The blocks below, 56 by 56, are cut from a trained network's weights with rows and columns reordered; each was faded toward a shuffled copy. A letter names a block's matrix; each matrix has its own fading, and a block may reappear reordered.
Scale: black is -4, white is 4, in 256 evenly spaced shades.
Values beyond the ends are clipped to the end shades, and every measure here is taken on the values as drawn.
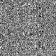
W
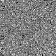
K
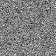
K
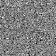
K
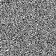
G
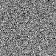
G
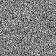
G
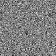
G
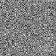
W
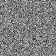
G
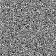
G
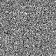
G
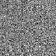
W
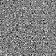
W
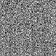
W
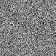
G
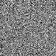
G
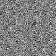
W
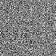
W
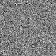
G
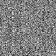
W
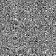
W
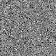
K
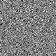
G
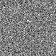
G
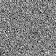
G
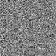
W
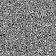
K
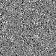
K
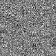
W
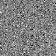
K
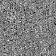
K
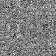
W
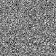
W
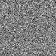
G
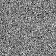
G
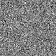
G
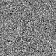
G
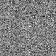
G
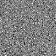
K
